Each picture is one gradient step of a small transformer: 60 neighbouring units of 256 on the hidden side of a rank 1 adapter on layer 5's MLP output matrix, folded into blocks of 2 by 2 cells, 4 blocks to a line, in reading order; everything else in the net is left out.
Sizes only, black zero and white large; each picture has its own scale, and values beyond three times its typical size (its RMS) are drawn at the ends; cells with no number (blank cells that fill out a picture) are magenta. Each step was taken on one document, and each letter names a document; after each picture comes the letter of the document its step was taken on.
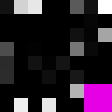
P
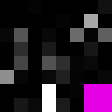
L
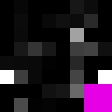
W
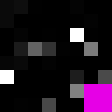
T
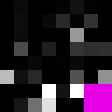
W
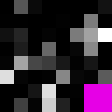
L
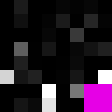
W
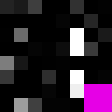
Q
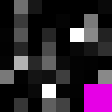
L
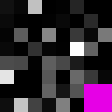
Q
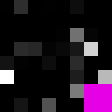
T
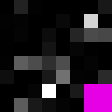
L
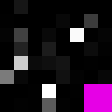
L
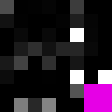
T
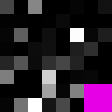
Q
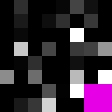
W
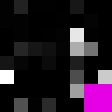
T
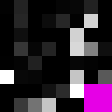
W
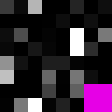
Q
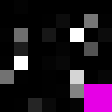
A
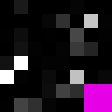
A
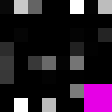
P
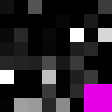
Q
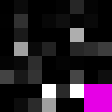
W
